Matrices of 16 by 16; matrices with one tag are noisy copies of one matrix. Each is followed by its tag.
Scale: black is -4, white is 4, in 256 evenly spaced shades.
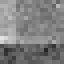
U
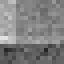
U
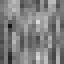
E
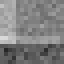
U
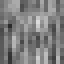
E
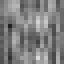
E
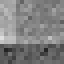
U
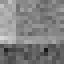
U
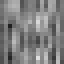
E
